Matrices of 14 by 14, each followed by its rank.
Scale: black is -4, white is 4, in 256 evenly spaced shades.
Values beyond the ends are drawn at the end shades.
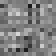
three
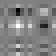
one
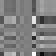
one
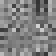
three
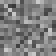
full rank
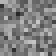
full rank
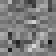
three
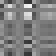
one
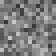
full rank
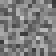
full rank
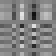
one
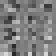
three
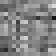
three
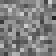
full rank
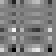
one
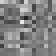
three
